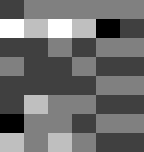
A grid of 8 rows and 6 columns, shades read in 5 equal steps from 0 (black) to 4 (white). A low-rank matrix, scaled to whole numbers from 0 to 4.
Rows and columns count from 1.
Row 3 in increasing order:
1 1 1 2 2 2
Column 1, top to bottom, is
1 4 1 2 1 1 0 3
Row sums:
11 15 9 8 8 10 9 12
